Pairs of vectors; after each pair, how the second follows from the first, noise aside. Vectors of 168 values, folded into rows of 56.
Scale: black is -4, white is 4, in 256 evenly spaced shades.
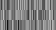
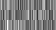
negated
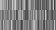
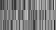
negated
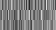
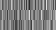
copied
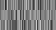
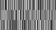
copied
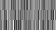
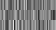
sign-scrambled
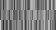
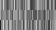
negated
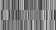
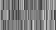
copied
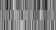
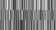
negated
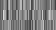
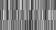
copied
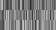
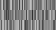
sign-scrambled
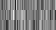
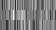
copied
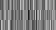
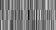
copied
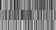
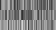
copied
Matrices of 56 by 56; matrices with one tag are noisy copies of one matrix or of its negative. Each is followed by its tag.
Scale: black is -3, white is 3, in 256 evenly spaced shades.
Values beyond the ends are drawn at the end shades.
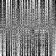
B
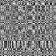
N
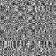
N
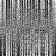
B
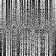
B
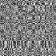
N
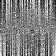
B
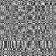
N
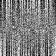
B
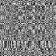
N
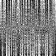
B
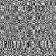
N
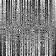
B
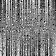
B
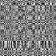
N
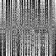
B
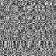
N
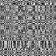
N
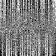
B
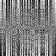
B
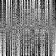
B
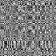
N
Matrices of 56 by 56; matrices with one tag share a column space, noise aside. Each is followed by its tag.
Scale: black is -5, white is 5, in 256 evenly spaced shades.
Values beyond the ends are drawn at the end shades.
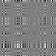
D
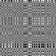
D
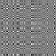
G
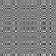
G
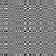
G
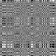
D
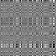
D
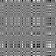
D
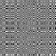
G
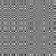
G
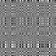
D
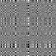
D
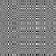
G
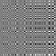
G
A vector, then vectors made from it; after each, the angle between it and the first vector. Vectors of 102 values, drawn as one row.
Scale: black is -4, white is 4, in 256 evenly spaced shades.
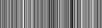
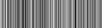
partly opposed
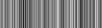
partly opposed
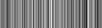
orthogonal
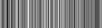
orthogonal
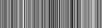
nearly parallel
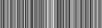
partly opposed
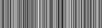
partly opposed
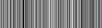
nearly opposite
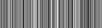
orthogonal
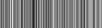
orthogonal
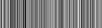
partly opposed
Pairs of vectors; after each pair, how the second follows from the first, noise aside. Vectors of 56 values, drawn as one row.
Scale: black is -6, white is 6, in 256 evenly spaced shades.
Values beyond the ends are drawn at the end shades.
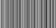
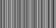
wrapped around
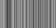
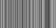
reversed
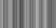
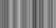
reversed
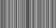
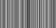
reversed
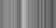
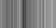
negated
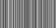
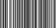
scaled up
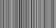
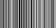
scaled up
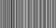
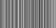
wrapped around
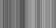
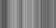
wrapped around
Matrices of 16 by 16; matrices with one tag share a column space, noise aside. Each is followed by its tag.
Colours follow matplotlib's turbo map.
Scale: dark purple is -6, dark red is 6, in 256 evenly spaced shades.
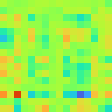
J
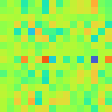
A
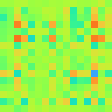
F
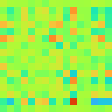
F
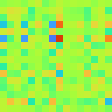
F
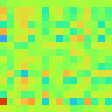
F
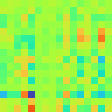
J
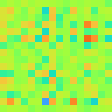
F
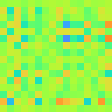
F
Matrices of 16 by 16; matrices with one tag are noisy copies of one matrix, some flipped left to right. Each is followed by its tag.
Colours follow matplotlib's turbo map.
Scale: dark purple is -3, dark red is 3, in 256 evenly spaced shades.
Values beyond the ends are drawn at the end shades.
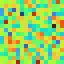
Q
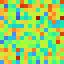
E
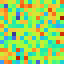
E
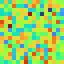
Q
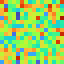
E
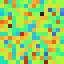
Q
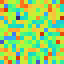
E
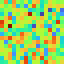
Q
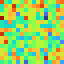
E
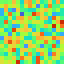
Q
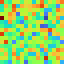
E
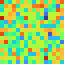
E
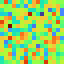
Q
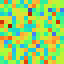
Q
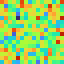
E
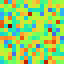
Q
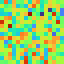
Q
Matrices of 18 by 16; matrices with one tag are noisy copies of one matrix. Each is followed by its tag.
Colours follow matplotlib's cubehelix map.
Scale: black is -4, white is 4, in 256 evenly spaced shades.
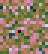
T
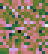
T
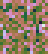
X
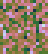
X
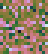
T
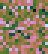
T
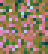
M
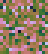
T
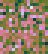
M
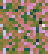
X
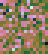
M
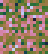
M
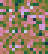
M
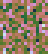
X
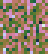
X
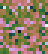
T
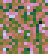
X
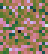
T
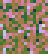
X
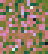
M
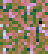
X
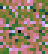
T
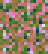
X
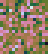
M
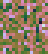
X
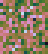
M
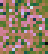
M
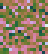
T
